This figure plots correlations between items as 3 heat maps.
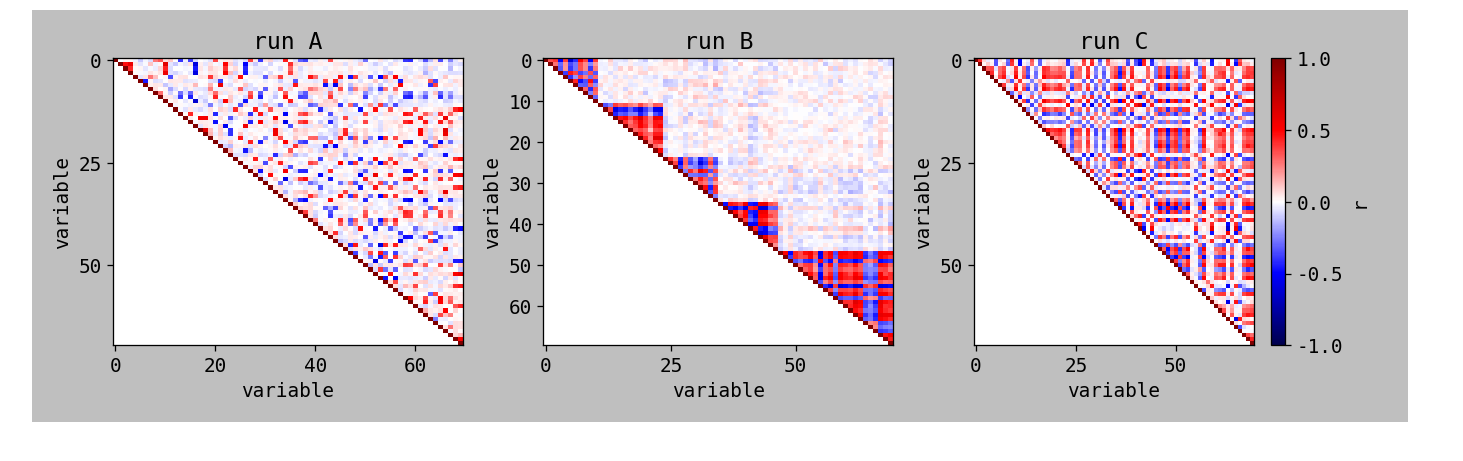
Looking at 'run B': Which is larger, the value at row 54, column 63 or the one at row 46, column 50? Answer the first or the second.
the first
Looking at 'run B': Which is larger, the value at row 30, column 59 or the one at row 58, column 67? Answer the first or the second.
the first
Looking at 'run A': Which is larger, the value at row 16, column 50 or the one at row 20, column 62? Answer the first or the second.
the first
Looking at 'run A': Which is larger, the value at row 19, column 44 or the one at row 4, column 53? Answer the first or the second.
the first
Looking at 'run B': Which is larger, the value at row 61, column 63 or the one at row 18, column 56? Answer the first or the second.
the first
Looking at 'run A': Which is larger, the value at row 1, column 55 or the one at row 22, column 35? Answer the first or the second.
the second
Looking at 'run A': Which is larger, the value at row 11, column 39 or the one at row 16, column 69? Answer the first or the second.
the second
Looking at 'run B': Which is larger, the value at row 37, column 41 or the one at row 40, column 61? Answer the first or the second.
the second
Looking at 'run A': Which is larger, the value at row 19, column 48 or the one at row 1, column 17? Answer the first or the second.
the first
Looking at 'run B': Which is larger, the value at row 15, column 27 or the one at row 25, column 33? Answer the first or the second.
the second
